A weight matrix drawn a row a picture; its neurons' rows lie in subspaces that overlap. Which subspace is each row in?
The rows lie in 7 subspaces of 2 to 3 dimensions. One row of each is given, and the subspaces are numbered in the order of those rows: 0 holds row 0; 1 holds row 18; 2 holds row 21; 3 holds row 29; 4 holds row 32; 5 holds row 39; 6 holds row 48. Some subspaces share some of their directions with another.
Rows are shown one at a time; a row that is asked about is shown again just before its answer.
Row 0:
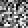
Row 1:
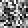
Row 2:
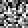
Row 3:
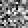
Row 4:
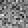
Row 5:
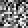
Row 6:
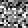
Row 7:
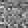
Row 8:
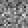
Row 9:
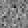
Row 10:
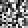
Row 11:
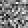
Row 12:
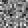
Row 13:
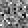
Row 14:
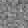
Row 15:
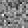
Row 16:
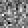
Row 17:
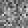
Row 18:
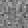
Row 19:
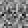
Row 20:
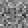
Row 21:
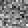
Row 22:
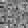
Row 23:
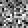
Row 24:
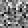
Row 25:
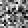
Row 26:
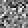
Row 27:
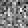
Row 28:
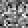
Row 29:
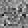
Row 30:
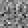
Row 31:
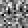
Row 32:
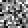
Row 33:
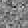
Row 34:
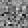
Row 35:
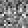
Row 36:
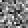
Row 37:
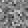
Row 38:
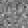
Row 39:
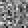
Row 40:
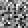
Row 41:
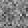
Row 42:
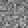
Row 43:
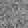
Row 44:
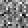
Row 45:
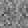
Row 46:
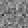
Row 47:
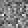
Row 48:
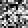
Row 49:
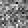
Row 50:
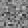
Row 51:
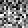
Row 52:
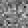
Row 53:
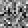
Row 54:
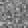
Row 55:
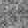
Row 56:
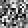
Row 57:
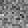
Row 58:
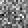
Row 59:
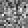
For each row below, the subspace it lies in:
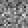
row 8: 5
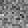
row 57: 2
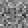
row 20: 5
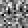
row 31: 3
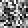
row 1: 4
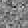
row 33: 3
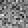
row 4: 2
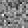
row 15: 1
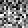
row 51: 2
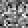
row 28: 2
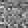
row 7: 5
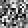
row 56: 3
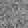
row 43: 6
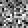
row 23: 5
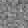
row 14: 1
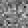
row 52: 2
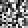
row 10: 3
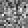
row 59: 4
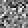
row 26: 3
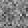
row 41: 4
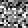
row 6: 5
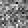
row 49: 6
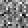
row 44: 4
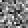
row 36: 4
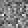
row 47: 6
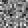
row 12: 0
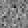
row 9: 3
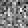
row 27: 1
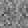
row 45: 4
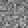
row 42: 0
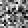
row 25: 6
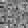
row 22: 5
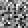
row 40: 0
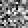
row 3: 6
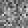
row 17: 4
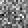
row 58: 2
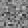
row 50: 3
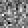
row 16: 5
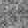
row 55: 6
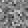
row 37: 4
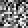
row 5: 0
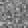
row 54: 5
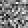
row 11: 6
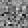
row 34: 3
